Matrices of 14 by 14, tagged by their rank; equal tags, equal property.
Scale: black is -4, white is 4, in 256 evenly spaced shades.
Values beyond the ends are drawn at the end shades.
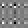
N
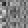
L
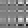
N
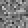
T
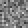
T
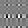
N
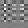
N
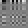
N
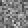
T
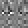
L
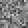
T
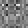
L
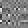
L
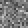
T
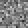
T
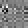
L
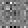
L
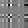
N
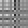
N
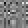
L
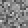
T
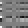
N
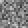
T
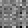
L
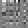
L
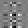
N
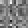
L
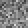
T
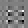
N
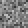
T
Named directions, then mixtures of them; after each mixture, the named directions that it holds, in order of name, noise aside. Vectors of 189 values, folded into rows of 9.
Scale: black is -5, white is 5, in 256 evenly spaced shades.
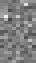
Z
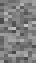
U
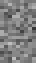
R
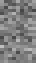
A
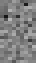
Z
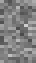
A, U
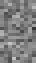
R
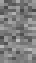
A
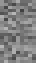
A, U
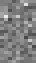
Z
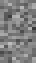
R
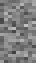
U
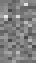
Z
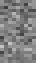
A, R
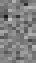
Z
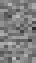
R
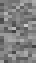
U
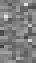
R, Z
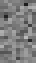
R, Z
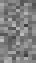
R, U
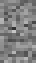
U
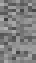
A, U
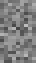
R, U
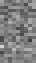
A, R
